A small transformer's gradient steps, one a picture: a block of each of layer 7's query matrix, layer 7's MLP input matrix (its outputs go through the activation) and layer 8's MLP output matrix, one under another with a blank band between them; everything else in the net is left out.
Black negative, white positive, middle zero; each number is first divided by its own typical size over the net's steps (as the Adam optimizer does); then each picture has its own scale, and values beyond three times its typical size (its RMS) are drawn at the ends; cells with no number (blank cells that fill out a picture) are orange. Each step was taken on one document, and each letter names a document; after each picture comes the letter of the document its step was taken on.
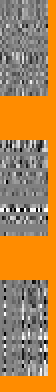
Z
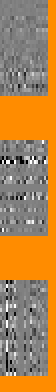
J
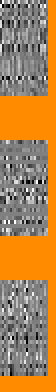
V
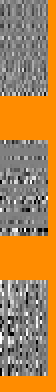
V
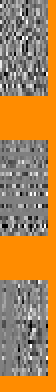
Z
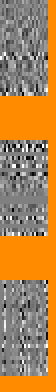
Z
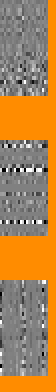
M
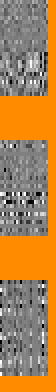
M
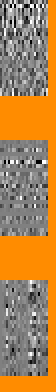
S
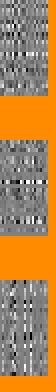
J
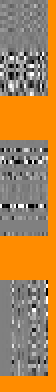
S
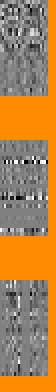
J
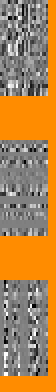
S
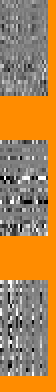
V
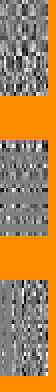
Z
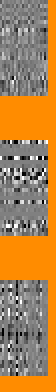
V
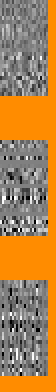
V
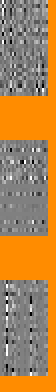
J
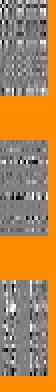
J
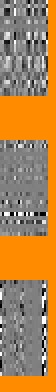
M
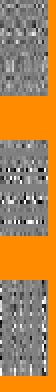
M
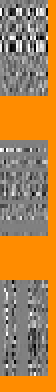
S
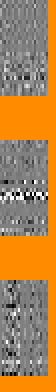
J
